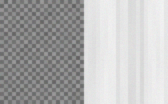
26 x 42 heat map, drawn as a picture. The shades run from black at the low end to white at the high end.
It is made of 1 by 2 panels. Panel 1,1: middling, checkered. Panel 1,2: very high, streaked downward, faint in contrast.
